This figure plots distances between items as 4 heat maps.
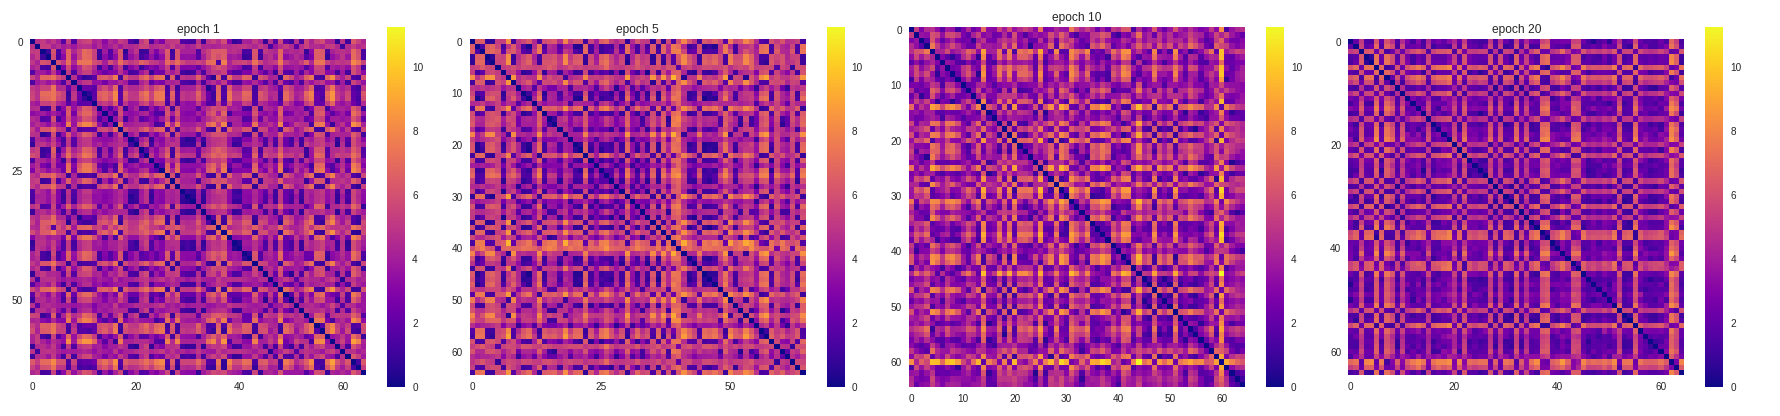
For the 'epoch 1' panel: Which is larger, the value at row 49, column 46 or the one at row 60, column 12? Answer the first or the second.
the first
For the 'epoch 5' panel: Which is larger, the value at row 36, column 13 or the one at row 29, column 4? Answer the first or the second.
the first
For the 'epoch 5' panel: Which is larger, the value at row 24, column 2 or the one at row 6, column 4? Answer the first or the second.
the second
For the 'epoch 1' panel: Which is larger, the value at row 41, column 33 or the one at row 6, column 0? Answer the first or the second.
the first
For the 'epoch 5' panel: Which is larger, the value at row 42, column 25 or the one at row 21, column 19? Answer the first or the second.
the second
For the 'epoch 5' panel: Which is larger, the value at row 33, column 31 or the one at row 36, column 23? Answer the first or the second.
the first
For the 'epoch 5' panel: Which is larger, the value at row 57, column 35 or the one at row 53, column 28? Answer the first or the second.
the second
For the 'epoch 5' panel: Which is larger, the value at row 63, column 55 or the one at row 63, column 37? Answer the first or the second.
the second
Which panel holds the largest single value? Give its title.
epoch 10
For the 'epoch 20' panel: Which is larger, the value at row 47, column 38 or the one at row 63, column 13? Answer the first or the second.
the second
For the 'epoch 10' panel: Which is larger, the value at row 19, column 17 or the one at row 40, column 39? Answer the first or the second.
the second
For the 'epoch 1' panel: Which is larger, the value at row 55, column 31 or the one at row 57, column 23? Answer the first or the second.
the first
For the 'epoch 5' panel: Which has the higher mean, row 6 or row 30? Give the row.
30
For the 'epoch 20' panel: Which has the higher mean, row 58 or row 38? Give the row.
38
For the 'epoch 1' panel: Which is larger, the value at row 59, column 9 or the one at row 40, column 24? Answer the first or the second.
the first
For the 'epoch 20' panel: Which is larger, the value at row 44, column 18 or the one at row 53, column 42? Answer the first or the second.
the first
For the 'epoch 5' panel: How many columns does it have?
65
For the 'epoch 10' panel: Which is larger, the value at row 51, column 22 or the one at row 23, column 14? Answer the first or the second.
the second
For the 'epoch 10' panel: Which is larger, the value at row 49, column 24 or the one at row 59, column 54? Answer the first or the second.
the first
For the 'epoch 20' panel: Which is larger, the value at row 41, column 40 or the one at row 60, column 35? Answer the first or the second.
the first
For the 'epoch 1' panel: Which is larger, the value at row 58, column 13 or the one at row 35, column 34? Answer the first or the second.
the first
